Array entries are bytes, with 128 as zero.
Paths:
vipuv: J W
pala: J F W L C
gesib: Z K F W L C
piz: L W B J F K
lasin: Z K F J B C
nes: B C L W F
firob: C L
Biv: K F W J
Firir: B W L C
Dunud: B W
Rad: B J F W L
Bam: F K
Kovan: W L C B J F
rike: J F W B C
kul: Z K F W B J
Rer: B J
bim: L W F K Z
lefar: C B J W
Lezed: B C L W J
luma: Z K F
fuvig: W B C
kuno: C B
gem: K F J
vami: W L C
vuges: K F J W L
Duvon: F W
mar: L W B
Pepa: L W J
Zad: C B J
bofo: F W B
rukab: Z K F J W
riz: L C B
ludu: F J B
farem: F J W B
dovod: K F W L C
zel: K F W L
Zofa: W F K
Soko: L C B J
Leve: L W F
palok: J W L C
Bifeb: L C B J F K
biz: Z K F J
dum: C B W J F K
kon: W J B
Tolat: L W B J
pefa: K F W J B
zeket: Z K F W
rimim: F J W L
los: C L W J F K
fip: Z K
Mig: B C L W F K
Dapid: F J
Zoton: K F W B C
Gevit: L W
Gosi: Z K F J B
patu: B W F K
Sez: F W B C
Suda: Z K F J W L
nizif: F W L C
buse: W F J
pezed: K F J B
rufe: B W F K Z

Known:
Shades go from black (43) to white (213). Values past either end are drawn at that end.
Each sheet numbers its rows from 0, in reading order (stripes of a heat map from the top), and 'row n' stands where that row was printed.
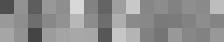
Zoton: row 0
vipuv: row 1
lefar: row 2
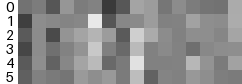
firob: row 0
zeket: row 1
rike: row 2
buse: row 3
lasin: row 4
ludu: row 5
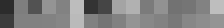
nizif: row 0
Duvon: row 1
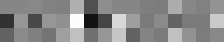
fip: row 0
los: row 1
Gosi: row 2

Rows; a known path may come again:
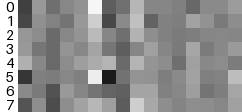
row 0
Biv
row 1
biz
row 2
vipuv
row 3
mar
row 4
kon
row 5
bim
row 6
riz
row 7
rike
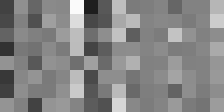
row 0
vuges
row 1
Mig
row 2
Gosi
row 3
Leve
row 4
kuno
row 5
luma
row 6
gem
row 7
Soko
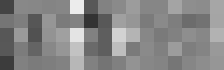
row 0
zeket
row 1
firob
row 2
dum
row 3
Rad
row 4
Duvon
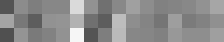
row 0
patu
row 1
Tolat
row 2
rukab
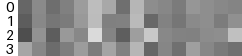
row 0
farem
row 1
pezed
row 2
Zoton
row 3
Rer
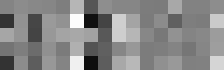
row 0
fip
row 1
los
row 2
lefar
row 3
Gevit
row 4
gesib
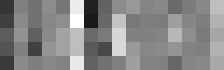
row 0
zel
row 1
Suda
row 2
lasin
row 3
Kovan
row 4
Zofa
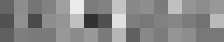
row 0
kul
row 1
Bifeb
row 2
ludu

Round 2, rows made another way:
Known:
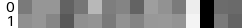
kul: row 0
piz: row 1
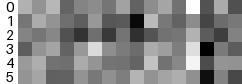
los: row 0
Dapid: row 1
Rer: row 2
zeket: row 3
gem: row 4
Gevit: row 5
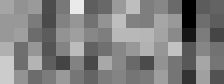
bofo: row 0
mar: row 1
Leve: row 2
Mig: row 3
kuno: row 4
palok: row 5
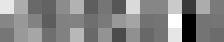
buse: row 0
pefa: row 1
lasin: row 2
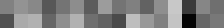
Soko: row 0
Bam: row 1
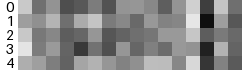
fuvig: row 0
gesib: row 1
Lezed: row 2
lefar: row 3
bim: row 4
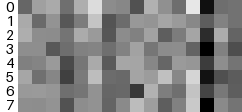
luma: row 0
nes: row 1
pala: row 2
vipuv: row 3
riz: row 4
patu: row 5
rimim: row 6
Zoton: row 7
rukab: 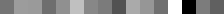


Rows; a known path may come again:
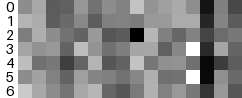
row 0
Gevit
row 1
Pepa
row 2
Dapid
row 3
dovod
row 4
Dunud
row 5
Biv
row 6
nizif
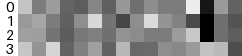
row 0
dum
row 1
Duvon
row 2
Tolat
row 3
firob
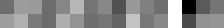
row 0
Gosi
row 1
gem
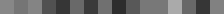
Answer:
Rer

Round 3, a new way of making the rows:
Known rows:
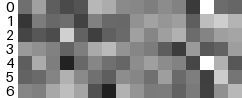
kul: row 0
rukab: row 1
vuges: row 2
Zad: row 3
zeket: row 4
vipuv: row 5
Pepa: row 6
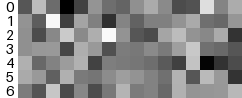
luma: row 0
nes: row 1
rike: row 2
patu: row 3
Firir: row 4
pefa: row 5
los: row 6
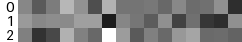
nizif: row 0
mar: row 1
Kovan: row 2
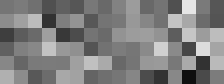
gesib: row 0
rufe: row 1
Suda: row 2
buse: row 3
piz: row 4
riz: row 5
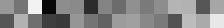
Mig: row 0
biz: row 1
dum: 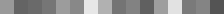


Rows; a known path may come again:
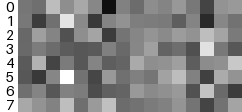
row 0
Leve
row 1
palok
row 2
Zofa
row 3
gesib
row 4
gem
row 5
rimim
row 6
zel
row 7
ludu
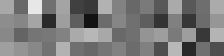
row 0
Lezed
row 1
firob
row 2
piz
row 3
Dunud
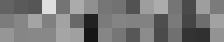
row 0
farem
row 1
Gevit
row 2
mar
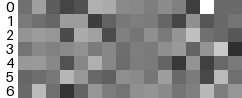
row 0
kul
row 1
vami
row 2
patu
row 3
Duvon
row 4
kuno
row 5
vipuv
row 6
Bam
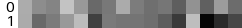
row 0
kon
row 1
Firir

